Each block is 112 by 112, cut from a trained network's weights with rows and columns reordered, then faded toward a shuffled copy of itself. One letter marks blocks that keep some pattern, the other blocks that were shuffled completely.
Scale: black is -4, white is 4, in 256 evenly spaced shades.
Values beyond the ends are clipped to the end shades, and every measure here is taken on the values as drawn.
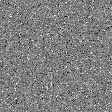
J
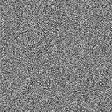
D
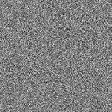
D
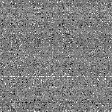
D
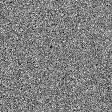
J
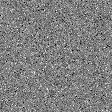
J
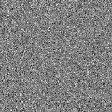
D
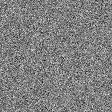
J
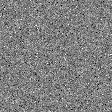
J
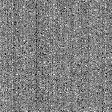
D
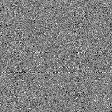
D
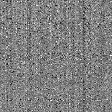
D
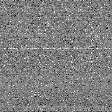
D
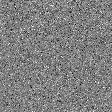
J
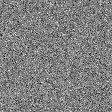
J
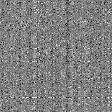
D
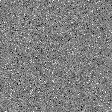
J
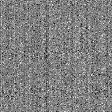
D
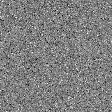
J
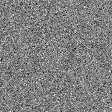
J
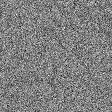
J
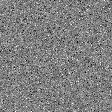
J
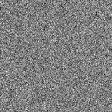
D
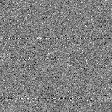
D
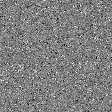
J
